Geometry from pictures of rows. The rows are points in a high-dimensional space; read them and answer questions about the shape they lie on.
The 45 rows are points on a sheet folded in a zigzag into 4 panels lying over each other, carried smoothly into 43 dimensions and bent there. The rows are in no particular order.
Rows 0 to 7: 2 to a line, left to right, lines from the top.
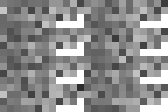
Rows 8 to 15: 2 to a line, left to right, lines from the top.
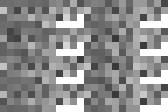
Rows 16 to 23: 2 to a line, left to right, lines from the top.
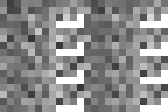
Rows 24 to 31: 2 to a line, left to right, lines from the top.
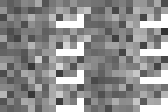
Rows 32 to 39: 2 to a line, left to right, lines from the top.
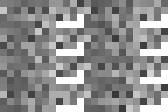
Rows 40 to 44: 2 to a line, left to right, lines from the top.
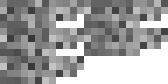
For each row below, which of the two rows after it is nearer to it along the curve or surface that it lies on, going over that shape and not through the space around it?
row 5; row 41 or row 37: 37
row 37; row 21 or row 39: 21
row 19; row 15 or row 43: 43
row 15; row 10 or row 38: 38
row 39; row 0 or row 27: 27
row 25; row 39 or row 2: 39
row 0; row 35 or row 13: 13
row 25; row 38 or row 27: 38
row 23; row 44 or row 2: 44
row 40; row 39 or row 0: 0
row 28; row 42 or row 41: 42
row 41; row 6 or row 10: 6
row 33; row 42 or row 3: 42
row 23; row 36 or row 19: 36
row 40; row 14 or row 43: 43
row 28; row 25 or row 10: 25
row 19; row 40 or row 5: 5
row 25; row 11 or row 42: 42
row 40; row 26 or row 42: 42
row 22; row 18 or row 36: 18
